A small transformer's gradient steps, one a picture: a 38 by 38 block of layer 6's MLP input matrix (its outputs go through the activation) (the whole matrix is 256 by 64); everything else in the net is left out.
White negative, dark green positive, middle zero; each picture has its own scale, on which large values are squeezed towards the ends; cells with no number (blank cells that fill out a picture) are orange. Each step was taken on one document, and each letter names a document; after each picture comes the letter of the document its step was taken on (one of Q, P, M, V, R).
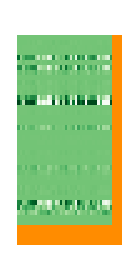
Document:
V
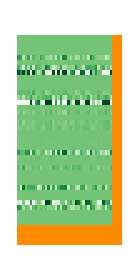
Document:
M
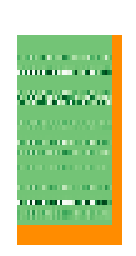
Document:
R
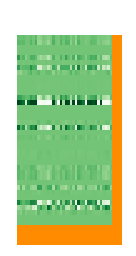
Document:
V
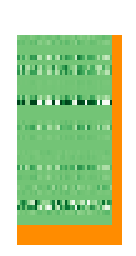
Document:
V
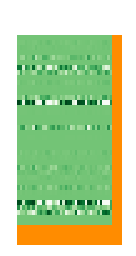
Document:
V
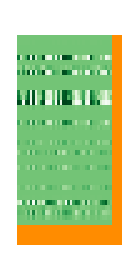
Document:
R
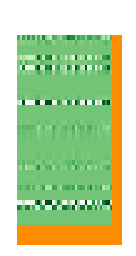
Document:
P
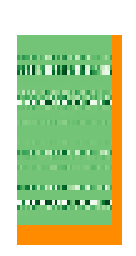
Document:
M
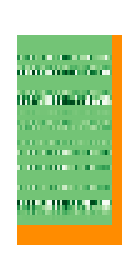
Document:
R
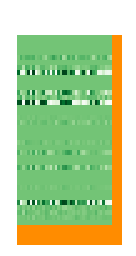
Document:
R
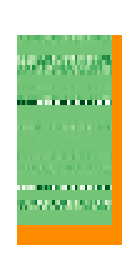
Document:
P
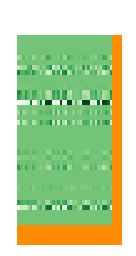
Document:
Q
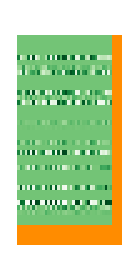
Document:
R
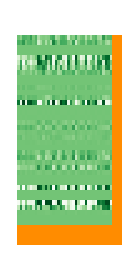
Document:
P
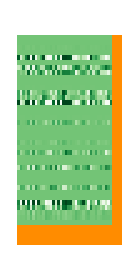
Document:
R
